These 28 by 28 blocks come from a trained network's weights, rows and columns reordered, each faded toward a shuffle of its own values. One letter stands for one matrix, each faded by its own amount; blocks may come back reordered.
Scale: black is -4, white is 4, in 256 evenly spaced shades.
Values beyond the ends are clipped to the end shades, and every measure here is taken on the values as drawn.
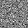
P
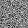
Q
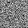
Q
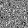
P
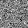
Q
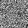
Q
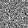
P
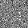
P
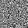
P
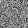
Q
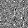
P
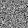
Q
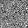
P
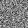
Q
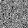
P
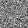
P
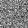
Q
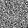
Q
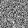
P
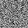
Q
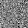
P
